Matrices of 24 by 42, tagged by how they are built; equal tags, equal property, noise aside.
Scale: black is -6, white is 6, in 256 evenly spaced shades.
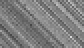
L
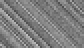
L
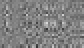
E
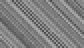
L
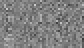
E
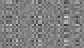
E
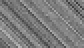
L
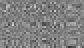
E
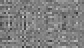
E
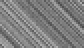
L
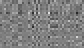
E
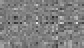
E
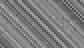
L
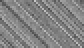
L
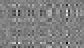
E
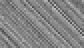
L
